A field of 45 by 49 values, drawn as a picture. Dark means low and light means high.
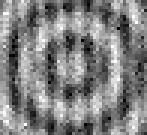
Overall the values sit about 50% of the way up the scale. Concentric rings centre on the centre. Stripes running up and down repeat 8 times from left to right.
